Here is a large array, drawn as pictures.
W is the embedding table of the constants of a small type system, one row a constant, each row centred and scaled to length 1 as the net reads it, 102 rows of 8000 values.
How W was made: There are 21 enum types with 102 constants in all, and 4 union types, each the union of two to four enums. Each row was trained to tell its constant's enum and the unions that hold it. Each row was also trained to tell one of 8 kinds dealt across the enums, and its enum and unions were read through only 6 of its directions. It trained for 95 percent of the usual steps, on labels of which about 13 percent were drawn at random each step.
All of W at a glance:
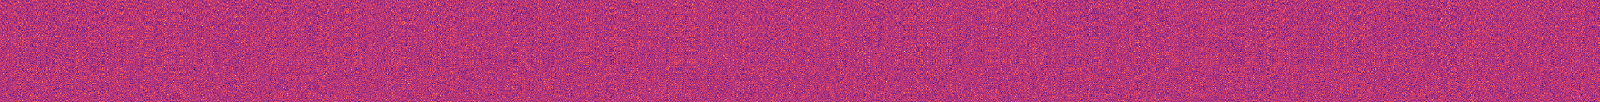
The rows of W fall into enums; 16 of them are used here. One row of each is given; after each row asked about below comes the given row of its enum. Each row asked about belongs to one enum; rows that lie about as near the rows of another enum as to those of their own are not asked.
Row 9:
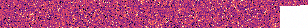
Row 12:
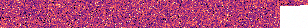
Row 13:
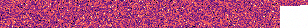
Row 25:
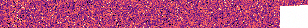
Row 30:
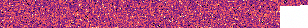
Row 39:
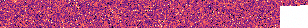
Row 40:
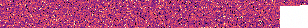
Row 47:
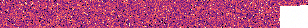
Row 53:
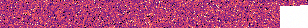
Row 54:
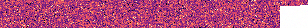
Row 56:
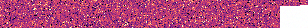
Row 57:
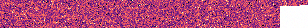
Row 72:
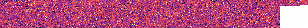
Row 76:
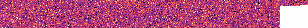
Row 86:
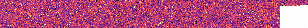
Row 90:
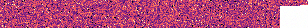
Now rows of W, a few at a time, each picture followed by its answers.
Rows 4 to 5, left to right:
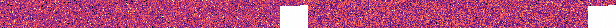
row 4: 90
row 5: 40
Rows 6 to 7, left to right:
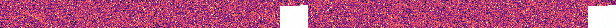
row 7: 54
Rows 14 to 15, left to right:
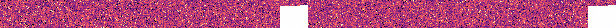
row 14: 54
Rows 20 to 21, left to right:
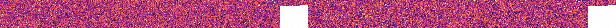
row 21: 9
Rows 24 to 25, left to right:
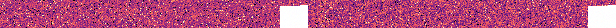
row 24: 40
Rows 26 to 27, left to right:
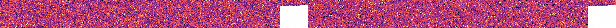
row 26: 39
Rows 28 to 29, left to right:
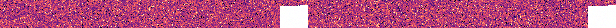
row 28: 90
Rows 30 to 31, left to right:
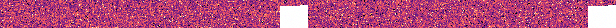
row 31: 53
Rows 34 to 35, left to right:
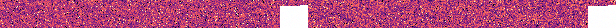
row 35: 90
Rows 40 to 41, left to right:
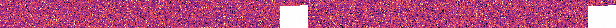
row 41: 53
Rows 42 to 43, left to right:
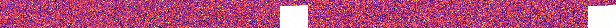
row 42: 47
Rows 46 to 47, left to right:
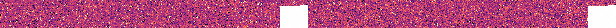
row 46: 53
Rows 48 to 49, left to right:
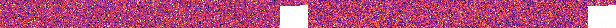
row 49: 40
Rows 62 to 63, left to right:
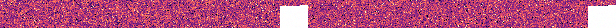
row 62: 56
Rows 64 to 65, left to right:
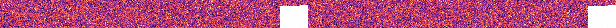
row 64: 57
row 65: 54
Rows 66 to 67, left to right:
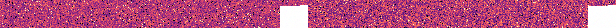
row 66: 56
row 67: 39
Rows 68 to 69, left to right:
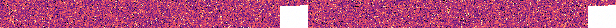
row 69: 25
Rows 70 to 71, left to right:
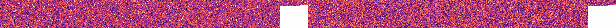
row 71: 90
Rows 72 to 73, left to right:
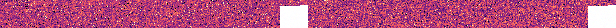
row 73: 54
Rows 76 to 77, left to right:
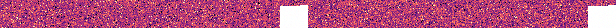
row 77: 40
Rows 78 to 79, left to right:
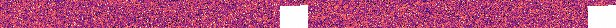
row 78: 76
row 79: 86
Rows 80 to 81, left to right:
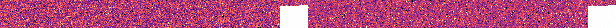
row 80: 25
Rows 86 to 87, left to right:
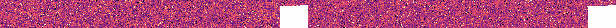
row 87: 72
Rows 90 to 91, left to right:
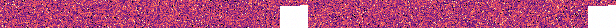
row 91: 76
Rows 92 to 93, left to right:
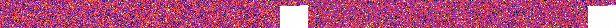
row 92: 9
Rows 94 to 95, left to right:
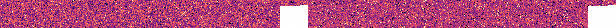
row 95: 12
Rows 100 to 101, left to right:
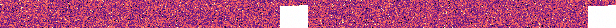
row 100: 53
